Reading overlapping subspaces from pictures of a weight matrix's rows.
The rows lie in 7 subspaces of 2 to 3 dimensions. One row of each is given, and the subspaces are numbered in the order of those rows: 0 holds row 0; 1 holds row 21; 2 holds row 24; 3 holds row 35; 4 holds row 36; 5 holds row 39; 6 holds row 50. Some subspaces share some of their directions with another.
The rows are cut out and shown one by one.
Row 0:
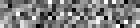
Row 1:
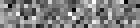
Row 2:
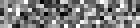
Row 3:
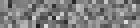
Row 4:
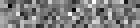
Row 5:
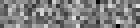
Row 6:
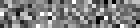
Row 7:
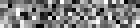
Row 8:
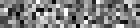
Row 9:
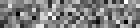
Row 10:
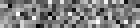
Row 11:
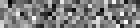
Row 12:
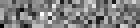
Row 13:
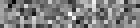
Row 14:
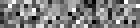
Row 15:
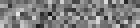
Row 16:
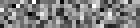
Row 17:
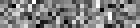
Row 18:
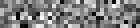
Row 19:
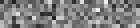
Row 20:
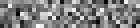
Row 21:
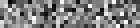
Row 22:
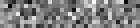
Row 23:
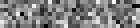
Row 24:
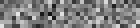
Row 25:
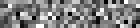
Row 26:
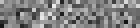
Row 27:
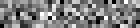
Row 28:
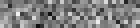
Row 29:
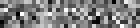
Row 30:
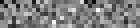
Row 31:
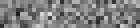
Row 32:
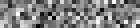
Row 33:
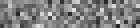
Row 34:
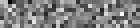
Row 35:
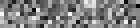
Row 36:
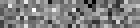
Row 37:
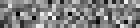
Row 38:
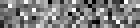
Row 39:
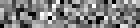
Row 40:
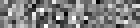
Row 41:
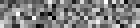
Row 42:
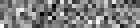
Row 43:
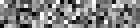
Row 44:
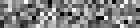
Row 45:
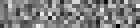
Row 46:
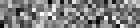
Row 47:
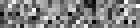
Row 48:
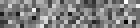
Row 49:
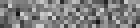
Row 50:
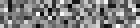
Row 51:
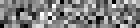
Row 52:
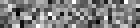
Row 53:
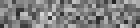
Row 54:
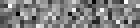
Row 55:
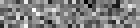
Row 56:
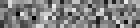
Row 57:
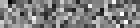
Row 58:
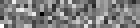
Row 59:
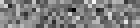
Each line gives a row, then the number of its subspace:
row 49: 0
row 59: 2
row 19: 2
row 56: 1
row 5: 6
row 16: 5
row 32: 5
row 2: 0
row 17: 5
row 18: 4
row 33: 6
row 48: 3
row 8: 6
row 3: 6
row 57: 1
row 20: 0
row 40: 6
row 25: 4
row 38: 4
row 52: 1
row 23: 6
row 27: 5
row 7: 0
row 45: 6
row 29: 6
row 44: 0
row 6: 3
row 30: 2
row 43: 3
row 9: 3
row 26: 3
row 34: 1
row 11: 1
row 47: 3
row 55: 4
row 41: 2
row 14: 3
